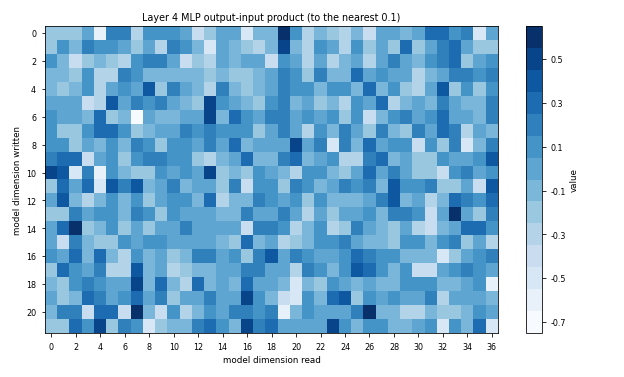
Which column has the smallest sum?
30
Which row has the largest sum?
11
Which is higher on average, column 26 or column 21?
column 26
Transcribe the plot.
Title: Layer 4 MLP output-input product (to the nearest 0.1)
x-axis: model dimension read, ticks 0 2 4 6 8 10 12 14 16 18 20 22 24 26 28 30 32 34 36
y-axis: model dimension written, ticks 0 2 4 6 8 10 12 14 16 18 20 (0 at the top)
Colour bar: value, ticks -0.7 -0.5 -0.3 -0.1 0.1 0.3 0.5
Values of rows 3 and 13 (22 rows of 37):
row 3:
-0.1 -0.1 -0.2 0.1 -0.3 -0.3 0.2 0.1 -0.1 -0.1 -0.1 -0.1 -0.1 -0.2 -0.1 -0.2 -0.2 -0.1 0 0.2 0.1 -0.2 0.2 -0.1 -0.1 0.3 0 0.1 0 0 -0.3 -0.1 0 0.2 0.2 0.1 0.2
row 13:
-0.2 -0.2 0.2 0 0.1 0.1 -0.1 0.2 0.1 -0.2 0.1 0 0 0 -0.1 -0.1 0.2 0 0 0.2 0 -0.3 0 -0.2 0 0 0.1 -0.1 0.2 0.2 0.1 -0.4 0 0.6 0 -0.2 0.2
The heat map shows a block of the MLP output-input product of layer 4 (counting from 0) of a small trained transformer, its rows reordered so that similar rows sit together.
